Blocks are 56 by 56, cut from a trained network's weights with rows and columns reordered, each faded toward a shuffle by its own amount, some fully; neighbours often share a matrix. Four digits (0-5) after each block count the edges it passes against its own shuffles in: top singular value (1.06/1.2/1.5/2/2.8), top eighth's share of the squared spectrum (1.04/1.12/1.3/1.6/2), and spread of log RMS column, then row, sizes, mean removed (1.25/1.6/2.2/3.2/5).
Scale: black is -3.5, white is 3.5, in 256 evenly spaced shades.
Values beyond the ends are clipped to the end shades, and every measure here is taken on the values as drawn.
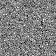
0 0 0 0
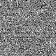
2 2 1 0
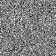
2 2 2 1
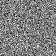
0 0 0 0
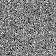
0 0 0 0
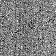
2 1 0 0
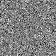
0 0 0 0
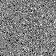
0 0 0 0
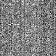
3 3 1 1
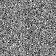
0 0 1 0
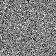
0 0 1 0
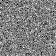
0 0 0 0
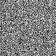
1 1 0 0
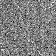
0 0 0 0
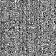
2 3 1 1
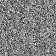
1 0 0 0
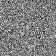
1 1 0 0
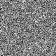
0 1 0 0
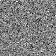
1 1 0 0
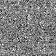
1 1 0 0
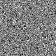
1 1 0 0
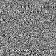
3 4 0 2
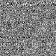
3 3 0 2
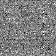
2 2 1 0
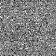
1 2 1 0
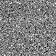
1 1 1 0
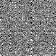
2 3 2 0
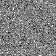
1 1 0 0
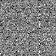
2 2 2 0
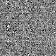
2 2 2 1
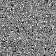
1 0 0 0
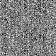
2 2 1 1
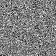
0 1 0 0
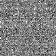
2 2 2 0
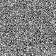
1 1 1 0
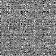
2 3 2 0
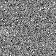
1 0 0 0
